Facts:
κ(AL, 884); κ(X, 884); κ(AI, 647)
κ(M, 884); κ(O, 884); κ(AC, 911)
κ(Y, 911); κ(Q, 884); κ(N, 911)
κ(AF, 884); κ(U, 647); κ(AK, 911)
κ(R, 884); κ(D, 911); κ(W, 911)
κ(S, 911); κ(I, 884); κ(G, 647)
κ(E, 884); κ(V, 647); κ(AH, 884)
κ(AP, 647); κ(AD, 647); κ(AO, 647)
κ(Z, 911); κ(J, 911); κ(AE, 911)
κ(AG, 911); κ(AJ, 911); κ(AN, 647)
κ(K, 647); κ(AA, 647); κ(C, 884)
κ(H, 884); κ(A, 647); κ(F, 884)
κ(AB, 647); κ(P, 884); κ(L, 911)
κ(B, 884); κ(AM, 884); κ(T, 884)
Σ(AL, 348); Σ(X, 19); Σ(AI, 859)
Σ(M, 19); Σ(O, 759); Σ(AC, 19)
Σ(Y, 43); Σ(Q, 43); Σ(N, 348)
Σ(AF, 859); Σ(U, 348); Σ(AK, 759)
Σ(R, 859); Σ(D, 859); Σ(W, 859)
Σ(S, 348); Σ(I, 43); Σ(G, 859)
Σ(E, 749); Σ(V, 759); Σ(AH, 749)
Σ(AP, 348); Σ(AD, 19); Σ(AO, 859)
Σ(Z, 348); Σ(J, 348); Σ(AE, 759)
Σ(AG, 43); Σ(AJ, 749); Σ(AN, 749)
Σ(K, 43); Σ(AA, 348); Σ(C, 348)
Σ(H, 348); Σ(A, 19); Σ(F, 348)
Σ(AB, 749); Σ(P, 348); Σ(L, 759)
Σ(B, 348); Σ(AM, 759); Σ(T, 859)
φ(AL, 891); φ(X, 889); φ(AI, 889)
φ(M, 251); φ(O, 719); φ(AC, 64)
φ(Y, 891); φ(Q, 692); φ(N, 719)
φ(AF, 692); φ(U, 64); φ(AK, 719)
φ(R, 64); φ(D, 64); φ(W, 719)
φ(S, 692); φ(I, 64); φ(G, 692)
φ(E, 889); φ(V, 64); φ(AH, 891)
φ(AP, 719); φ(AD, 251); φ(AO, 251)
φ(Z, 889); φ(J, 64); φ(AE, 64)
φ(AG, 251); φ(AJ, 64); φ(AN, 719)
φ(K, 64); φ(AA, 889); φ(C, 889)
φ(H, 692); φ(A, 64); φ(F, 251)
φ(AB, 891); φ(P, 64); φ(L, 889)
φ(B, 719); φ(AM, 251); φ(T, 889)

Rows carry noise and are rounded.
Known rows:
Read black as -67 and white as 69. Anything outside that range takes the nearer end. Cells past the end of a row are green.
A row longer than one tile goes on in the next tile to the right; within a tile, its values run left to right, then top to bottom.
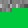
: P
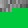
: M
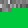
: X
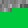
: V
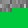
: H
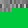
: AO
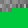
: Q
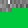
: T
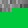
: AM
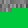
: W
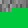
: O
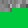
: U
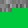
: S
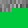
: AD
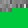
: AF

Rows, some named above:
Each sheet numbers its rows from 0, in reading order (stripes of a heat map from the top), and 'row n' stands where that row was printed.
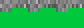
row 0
Q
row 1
AH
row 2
AN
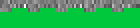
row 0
AI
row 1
S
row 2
AO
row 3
F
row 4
P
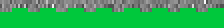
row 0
AO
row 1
AA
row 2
K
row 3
I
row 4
O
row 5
S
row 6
H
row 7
E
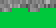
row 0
A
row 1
AB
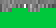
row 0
G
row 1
AG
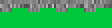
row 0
AC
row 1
AO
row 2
J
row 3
F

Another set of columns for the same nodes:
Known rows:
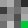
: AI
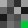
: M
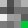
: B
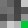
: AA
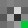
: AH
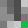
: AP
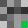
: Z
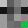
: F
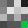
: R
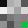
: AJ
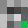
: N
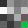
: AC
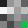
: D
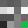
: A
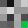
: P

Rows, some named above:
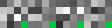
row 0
J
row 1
O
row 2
A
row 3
AK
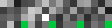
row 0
AD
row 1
J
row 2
X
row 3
M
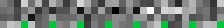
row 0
AA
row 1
AG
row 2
H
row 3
X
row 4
AM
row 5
U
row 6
I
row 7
AA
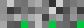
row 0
Y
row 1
AN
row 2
Q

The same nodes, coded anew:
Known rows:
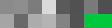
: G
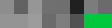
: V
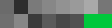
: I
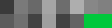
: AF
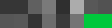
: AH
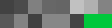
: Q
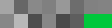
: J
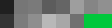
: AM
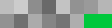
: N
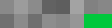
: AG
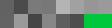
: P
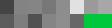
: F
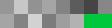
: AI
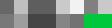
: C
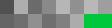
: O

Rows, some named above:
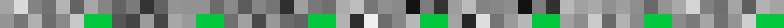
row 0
AK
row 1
X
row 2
Y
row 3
AN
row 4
AN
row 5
AA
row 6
AK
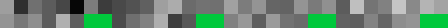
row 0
A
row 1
R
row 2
S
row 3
O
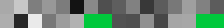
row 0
AN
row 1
X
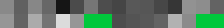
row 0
AD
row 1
M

